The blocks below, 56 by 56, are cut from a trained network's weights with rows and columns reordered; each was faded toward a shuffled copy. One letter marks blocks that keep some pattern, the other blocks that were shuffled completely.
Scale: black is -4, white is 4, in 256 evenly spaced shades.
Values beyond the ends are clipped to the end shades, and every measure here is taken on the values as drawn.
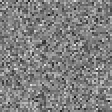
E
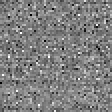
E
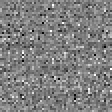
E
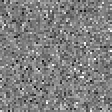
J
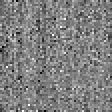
E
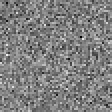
J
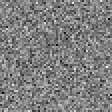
J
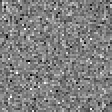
J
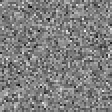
J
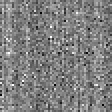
E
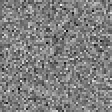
J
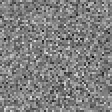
E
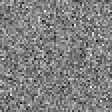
J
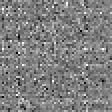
E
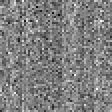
E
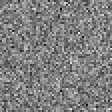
J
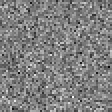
J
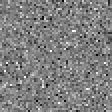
J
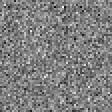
J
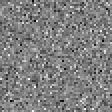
J
